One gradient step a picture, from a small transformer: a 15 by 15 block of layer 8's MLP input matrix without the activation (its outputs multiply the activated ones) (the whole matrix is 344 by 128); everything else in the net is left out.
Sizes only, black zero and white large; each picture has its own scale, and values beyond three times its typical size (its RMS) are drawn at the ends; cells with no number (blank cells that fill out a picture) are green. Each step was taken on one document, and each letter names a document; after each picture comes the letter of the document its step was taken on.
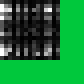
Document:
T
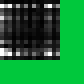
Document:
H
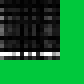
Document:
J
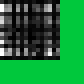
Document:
T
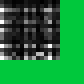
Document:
J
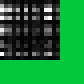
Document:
T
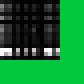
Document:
H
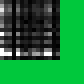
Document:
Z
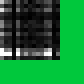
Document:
Z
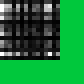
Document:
T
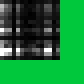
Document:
Z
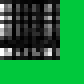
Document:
H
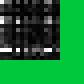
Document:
Z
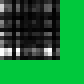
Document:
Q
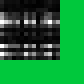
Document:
J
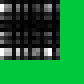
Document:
T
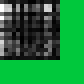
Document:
Q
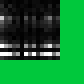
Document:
J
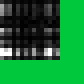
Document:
H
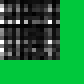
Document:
Z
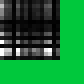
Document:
Q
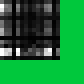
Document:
Z
